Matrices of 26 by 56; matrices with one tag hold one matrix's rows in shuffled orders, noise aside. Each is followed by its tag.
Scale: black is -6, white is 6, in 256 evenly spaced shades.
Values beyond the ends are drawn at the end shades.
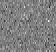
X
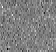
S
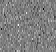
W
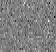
X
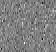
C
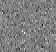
C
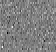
S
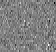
X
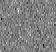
W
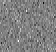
W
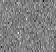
W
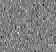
W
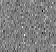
C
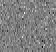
C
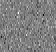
W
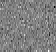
X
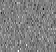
W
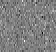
C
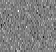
W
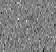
W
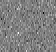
W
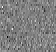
S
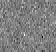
C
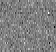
X
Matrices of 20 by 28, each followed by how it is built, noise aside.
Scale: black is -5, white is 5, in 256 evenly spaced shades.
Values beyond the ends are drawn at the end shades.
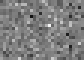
noise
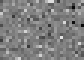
noise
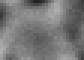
smooth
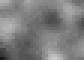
smooth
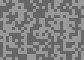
noise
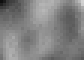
smooth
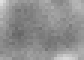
smooth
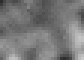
smooth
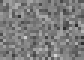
noise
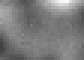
smooth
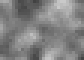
smooth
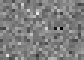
noise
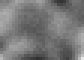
smooth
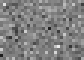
noise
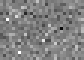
noise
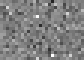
noise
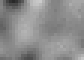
smooth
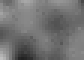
smooth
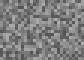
noise
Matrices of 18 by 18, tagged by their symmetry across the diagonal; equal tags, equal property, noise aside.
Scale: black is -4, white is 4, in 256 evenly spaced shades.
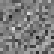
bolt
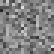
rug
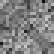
bolt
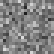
rug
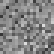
bolt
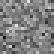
rug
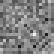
bolt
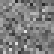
rug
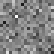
bolt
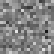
rug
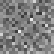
bolt
